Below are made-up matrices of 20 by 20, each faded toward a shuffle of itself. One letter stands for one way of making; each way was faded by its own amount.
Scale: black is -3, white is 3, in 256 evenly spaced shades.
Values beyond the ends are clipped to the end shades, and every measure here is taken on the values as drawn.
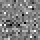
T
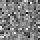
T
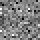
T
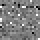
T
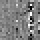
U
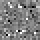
T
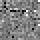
T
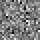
T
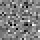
T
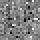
T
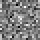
T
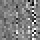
U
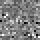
T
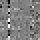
U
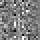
U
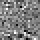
T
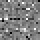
T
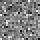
T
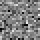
T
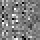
U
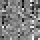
U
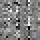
U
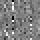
U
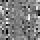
U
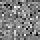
T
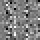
U
